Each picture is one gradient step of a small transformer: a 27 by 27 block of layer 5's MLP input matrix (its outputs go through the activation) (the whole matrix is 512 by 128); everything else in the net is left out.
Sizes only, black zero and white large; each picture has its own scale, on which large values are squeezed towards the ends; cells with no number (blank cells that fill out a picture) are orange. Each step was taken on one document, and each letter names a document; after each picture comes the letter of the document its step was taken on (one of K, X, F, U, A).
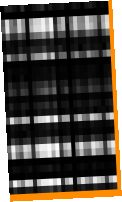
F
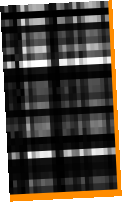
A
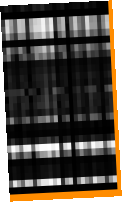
F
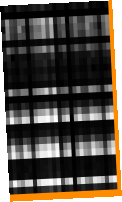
F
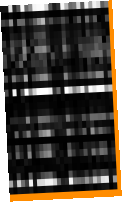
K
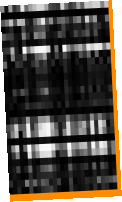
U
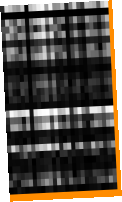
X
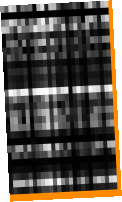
X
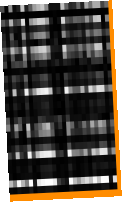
K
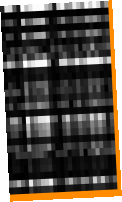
A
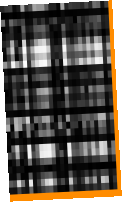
U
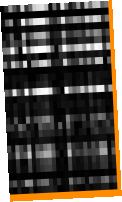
K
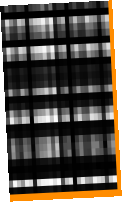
F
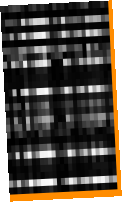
K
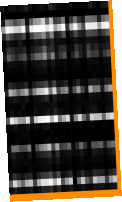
X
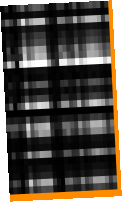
A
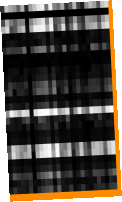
X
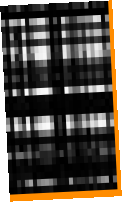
K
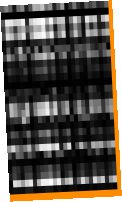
X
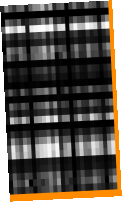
F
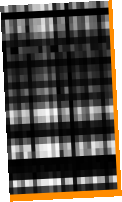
F
